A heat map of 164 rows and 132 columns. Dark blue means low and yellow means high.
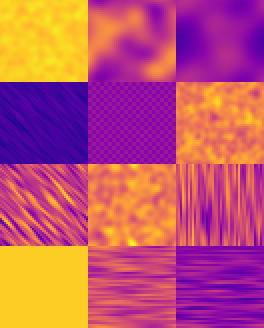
The table splits into 4 rows of 3 panels. Panel 1,1: very high, blotchy, faint in contrast. Panel 1,2: middling, smooth, strong in contrast. Panel 1,3: low, smooth. Panel 2,1: very low, slanting down to the right, faint in contrast. Panel 2,2: low, checkered, faint in contrast. Panel 2,3: high, blotchy. Panel 3,1: middling, slanting down to the right, strong in contrast. Panel 3,2: high, blotchy. Panel 3,3: middling, streaked downward, strong in contrast. Panel 4,1: very high, flat. Panel 4,2: middling, streaked across. Panel 4,3: low, streaked across.
